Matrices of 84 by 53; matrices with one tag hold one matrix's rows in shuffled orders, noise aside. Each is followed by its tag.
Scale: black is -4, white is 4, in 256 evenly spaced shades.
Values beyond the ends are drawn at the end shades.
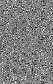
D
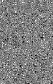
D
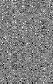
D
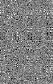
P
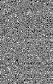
P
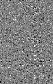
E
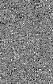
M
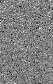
M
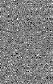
P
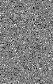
M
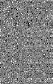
P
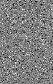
D
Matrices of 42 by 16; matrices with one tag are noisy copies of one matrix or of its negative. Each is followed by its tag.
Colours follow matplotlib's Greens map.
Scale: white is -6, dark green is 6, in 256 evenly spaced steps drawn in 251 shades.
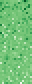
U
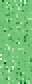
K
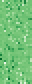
K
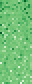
U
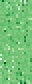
K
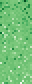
U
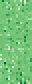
K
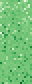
U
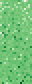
U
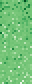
U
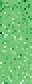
U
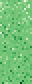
U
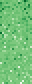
U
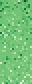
U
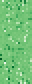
K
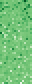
U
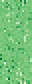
K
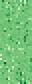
K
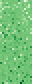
U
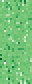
K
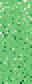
U
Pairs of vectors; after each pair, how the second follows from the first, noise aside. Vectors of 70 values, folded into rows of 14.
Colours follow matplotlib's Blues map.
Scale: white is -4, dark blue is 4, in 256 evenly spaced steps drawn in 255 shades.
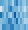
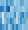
shuffled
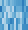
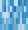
shuffled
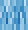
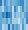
shuffled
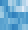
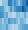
negated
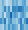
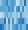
shuffled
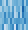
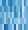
negated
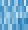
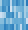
shuffled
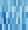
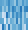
negated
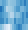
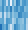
shuffled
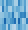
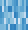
negated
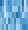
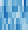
negated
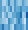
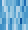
shuffled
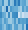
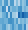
negated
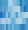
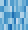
shuffled
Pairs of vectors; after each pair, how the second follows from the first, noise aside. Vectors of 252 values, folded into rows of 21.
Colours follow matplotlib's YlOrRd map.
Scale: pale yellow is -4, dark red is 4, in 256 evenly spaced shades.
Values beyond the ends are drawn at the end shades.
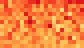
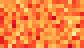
shuffled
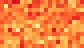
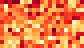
scaled up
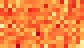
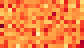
negated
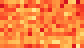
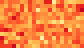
shuffled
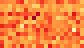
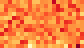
shuffled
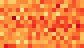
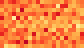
negated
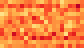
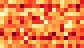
scaled up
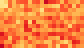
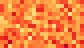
shuffled
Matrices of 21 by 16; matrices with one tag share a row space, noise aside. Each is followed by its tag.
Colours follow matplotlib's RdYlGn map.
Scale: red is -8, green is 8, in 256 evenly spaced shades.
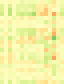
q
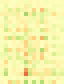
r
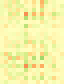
r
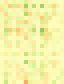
r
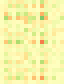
r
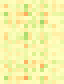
r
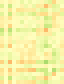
q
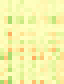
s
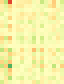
s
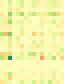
s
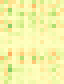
s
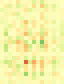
r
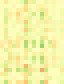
r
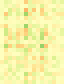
r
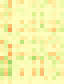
s
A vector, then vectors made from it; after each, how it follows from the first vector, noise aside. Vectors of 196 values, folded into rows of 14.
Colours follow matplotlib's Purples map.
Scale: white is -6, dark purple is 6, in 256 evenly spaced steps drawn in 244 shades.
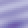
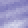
negated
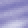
negated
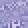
sign-scrambled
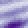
scaled up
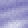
negated
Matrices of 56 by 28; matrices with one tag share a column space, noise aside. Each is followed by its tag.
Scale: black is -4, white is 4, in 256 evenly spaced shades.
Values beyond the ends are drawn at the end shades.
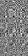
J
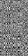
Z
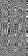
J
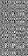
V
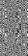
J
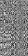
V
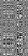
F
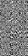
V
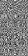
F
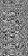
V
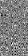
Z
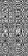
J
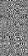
F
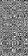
F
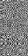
F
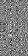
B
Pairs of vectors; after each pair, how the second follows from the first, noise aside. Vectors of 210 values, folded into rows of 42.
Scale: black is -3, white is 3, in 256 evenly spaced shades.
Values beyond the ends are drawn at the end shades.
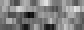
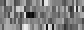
sign-scrambled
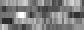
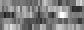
reversed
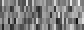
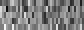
reversed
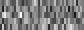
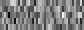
reversed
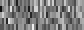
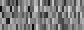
sign-scrambled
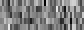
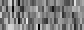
reversed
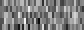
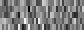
sign-scrambled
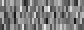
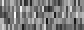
sign-scrambled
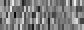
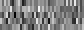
sign-scrambled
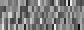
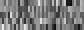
sign-scrambled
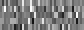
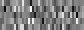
sign-scrambled
